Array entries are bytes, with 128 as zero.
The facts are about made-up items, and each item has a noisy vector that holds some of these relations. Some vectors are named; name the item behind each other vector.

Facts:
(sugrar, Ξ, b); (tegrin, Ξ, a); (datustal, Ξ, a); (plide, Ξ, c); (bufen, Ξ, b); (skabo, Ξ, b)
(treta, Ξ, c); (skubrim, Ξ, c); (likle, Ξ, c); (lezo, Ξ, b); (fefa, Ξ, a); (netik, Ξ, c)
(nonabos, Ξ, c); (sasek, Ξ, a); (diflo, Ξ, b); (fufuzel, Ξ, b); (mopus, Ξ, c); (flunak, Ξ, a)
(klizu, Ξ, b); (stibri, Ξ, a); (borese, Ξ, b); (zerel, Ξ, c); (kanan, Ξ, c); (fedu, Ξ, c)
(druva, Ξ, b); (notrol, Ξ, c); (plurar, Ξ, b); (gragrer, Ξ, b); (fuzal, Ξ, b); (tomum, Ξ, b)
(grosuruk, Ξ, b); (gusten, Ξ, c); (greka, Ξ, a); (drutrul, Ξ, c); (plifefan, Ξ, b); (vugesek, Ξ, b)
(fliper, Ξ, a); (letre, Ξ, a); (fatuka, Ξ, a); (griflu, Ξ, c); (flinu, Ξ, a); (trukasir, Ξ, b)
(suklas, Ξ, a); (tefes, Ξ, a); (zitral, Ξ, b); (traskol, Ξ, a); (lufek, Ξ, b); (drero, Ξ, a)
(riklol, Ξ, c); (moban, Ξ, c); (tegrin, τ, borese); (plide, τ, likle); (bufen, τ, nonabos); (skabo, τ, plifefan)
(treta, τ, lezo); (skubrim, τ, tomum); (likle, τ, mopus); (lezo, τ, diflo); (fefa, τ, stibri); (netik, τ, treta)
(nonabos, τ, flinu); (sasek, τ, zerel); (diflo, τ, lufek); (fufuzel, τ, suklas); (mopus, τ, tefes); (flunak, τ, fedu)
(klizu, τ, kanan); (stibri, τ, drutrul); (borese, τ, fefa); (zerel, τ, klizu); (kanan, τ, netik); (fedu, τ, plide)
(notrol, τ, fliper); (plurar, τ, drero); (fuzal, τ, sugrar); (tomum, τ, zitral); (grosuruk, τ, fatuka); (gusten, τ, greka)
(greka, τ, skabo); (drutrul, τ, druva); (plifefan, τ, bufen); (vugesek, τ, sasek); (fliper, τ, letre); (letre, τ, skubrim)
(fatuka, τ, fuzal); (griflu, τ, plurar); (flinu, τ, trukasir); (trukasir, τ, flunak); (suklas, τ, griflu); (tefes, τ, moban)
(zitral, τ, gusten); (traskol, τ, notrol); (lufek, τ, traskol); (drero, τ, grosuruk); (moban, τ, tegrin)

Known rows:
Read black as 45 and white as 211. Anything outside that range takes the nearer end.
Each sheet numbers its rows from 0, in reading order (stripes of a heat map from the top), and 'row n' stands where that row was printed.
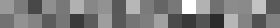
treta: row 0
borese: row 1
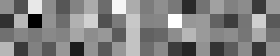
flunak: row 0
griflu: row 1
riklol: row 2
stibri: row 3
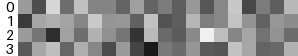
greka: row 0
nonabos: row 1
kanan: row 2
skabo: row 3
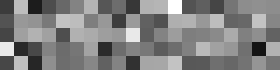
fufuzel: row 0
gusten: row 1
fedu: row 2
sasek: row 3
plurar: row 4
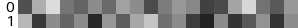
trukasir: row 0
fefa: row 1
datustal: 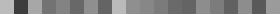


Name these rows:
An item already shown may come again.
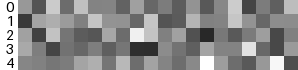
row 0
greka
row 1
nonabos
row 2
tefes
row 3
klizu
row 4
notrol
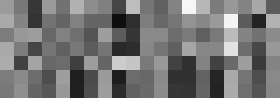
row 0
netik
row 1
vugesek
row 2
gragrer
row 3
klizu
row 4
tegrin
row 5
druva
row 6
druva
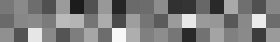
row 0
druva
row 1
skubrim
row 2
flunak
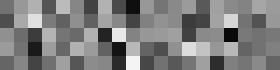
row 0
tomum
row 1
trukasir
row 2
drero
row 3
zerel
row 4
drutrul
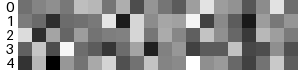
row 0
skubrim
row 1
suklas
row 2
traskol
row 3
sugrar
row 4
griflu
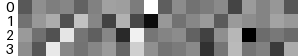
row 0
moban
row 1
tomum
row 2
fatuka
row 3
flinu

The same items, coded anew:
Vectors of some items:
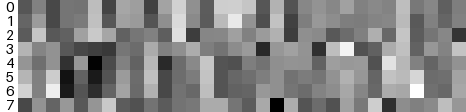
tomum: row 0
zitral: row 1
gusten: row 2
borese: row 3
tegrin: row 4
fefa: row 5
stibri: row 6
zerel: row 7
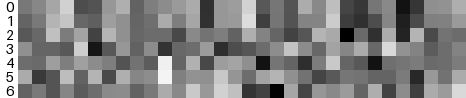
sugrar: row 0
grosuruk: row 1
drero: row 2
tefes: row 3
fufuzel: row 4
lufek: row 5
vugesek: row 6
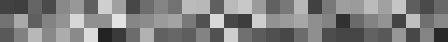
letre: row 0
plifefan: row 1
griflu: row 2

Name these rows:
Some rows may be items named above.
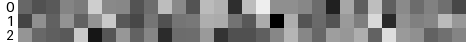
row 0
notrol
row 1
zerel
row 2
tefes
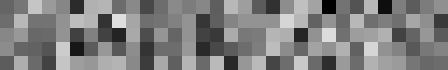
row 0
fatuka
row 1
nonabos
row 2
moban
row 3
tefes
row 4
greka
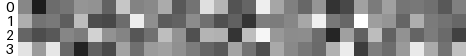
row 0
traskol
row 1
flunak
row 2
notrol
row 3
druva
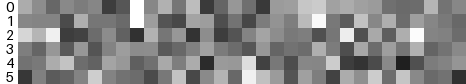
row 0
trukasir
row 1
flinu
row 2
drutrul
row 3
datustal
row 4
grosuruk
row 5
skubrim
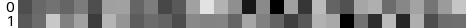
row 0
sasek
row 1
drero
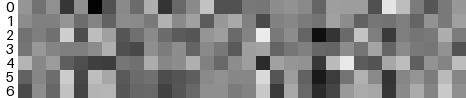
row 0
tegrin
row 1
gragrer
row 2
treta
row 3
riklol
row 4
borese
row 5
netik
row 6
kanan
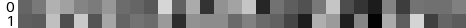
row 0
plurar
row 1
suklas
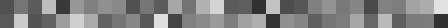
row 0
klizu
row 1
gusten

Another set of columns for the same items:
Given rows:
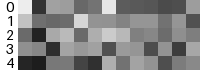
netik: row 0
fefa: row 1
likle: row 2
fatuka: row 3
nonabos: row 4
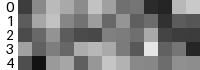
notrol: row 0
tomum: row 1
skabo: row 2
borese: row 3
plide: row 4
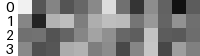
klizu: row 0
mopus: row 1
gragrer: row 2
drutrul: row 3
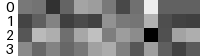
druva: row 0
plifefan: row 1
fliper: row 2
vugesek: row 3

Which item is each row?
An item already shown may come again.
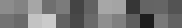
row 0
greka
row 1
gusten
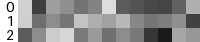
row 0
treta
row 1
tegrin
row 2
skubrim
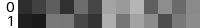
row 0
flinu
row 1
nonabos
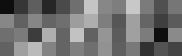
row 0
trukasir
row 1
vugesek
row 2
grosuruk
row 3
zitral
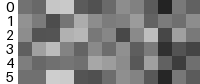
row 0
gusten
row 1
datustal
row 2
drutrul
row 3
zitral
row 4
fufuzel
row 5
gusten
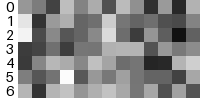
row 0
drero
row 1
zerel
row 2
klizu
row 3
flunak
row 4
notrol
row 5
griflu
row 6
moban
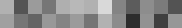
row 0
tefes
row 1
suklas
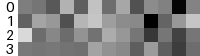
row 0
plurar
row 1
traskol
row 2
sasek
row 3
fufuzel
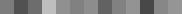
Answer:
riklol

